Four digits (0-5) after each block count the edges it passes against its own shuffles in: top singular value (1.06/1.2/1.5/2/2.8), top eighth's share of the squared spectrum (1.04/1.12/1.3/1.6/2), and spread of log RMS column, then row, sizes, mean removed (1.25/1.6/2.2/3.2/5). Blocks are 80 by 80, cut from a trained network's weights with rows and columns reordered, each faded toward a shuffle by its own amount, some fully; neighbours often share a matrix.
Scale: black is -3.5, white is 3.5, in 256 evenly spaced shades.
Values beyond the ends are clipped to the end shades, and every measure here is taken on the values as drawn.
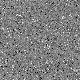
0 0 0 0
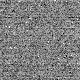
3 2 0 0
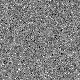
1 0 0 0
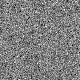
1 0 0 0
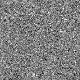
2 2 0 1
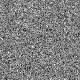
2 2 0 1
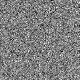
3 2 0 1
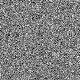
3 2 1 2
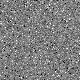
1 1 0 0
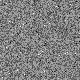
0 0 0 0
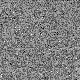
0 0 0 0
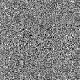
3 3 1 2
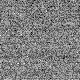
2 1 0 0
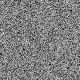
0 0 0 0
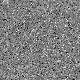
0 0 0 0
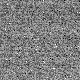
2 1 0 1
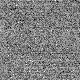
2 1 0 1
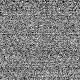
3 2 0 1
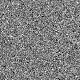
2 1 0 0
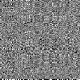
4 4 1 3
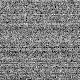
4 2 0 1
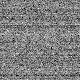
3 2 0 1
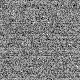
2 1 0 0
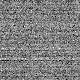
3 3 0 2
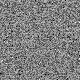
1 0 0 0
